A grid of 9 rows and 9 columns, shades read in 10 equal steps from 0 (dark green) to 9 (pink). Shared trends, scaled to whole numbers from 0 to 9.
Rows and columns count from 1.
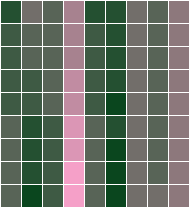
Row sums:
28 29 29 29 28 30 29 30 30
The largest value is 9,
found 2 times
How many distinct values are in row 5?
6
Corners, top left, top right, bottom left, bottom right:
1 5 3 5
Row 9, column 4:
9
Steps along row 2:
up same up down down up down up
